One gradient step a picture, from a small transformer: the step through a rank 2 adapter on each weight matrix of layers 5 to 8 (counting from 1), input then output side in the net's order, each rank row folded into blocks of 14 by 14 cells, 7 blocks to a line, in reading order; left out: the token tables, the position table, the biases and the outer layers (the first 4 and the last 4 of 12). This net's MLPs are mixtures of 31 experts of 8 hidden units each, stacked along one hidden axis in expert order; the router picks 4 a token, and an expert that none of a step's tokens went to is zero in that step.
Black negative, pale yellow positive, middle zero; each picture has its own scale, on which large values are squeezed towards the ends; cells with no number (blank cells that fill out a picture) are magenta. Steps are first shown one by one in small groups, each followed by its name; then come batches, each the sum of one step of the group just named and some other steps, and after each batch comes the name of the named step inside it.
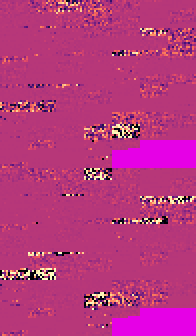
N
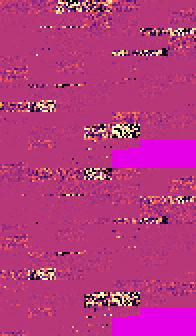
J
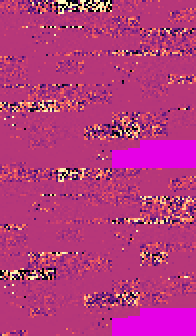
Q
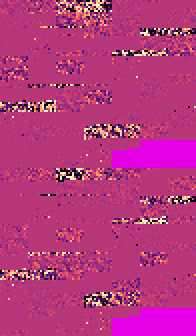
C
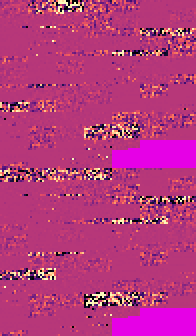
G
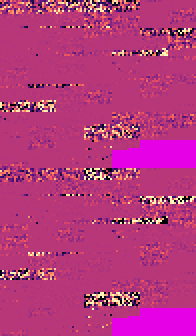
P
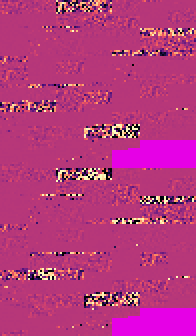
N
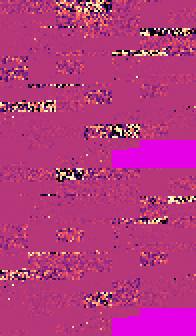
C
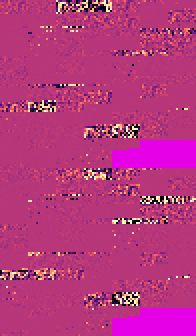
N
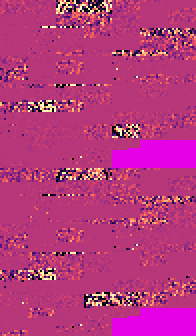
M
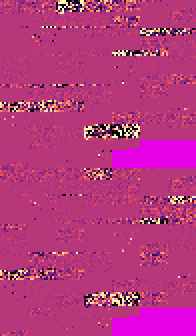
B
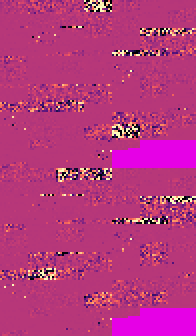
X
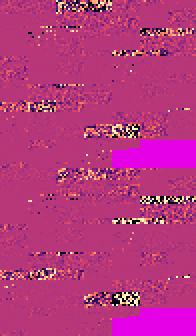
X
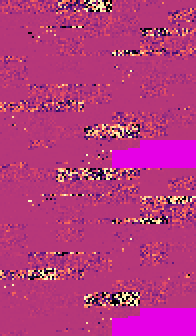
X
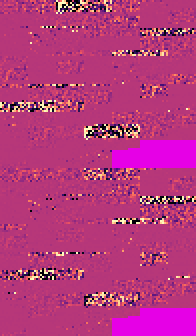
B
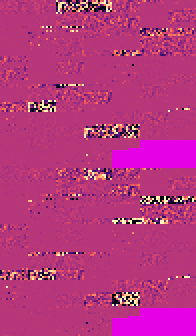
B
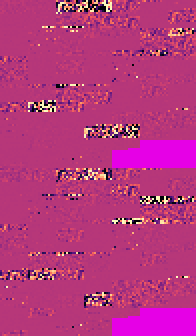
M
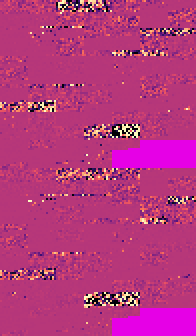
B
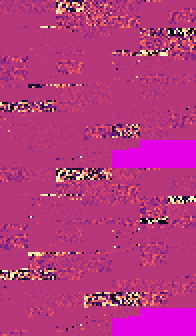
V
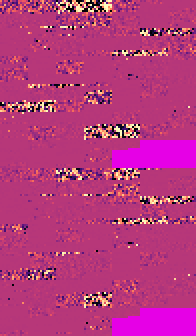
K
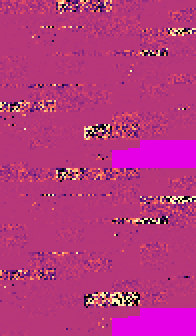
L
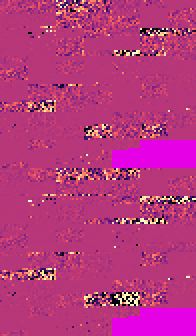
V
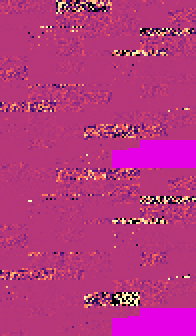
V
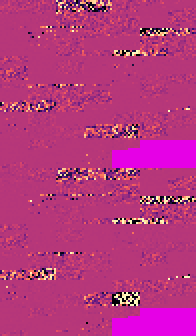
K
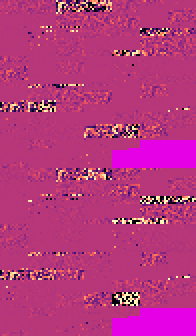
V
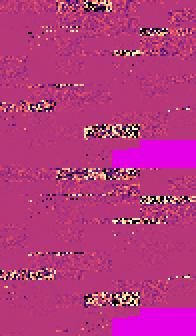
L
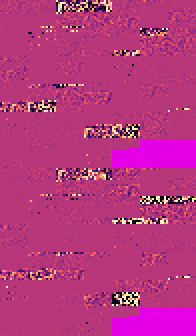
V
